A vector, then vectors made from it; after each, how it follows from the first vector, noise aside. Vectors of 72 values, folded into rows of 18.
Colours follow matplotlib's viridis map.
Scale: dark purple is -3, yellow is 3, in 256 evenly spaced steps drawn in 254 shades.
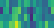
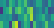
sign-scrambled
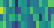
wrapped around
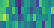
wrapped around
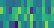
sign-scrambled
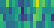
reversed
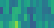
shrunk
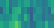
shrunk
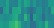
shrunk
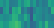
shrunk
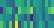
sign-scrambled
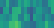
shrunk
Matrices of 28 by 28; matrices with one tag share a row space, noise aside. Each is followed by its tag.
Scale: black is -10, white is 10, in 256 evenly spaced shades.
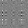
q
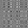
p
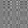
p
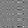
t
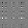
q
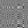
t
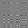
p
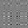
p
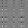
q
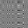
t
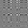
p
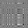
t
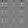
q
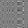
t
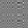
t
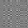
p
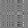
t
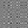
p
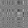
t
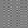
p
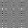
q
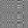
t
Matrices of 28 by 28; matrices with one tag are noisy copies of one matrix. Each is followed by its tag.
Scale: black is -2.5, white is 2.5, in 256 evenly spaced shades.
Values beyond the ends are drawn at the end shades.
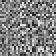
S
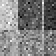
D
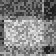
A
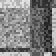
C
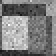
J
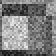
J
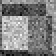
J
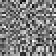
S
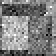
J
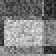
A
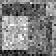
J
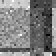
C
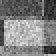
A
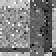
C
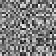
S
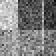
D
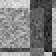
C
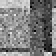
C
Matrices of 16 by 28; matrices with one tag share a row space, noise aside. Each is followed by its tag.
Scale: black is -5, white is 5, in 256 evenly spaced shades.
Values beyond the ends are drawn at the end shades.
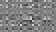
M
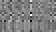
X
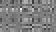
M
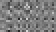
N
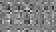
N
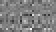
M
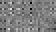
X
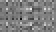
M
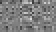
M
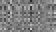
X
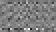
N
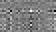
X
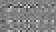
N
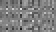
M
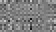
X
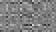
M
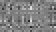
X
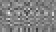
N
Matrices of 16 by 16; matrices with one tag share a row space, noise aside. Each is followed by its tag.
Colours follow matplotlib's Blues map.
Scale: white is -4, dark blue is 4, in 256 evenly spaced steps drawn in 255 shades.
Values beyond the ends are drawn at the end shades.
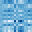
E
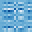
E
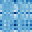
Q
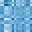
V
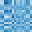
V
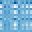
Q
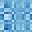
V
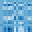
E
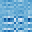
E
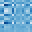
V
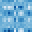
E
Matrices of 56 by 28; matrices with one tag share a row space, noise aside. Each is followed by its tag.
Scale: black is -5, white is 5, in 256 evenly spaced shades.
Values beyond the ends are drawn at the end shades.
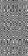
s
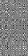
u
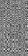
s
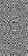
s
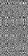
u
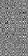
u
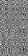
u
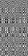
u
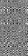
s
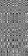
s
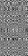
s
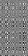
u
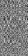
s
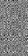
s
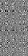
u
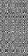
u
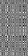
u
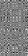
s
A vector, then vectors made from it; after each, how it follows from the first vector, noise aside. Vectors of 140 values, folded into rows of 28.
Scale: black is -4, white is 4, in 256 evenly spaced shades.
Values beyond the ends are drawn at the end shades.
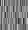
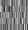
reversed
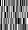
scaled up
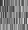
sign-scrambled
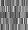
sign-scrambled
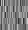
copied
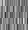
sign-scrambled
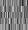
wrapped around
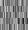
sign-scrambled
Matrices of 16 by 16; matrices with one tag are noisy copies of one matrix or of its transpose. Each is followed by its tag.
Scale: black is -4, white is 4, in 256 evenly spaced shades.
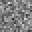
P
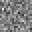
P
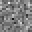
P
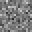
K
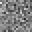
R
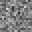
K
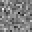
P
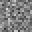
K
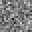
P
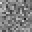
R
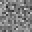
R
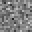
P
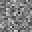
K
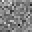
R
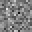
K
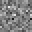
K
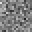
R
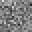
R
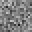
R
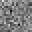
R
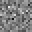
K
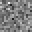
P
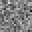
P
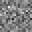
K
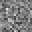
K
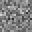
K
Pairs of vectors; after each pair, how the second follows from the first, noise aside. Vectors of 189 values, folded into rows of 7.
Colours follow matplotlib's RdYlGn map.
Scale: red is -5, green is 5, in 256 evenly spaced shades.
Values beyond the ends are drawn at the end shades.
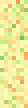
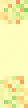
partly zeroed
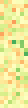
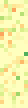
partly zeroed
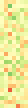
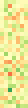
negated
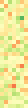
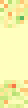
partly zeroed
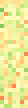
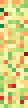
scaled up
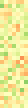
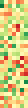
scaled up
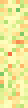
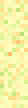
shrunk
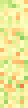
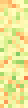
negated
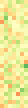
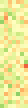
negated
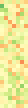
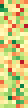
scaled up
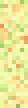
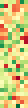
scaled up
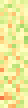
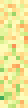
negated
